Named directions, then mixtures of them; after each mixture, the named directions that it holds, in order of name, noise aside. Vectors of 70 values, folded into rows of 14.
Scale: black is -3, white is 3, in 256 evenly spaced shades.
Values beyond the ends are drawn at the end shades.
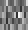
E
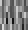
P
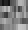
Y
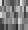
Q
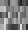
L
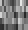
Q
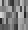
E, Q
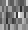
E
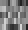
L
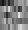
E, Y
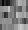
Y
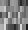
L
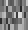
E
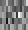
E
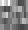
Y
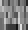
L, Q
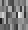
E, Q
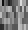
Q, Y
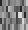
E, P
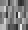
E, L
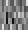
E, P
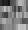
Y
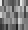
Q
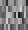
E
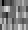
P, Y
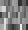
L
